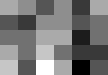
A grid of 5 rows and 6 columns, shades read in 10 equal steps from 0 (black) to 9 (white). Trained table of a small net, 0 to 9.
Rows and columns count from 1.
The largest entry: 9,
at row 5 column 3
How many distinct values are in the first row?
4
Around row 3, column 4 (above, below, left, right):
5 4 6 1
